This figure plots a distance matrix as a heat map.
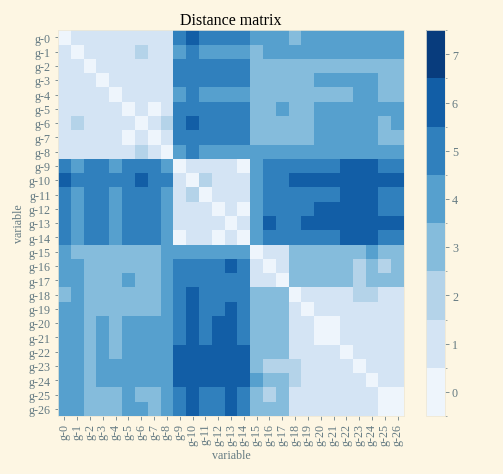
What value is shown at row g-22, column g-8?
4
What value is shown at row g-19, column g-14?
5
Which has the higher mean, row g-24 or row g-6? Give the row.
g-24
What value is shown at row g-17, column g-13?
5
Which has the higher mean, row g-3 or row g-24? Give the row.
g-24
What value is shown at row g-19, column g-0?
4
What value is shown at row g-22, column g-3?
4
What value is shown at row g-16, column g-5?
3
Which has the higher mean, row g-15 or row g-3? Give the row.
g-15
